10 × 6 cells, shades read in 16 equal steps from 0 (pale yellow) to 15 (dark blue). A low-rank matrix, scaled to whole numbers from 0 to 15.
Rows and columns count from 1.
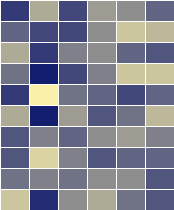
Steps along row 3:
up down down up up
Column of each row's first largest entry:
1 2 2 2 1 2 1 1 6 2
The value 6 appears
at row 1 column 4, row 6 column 3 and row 7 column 5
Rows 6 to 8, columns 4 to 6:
11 9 4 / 7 6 8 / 11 10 10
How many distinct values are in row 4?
5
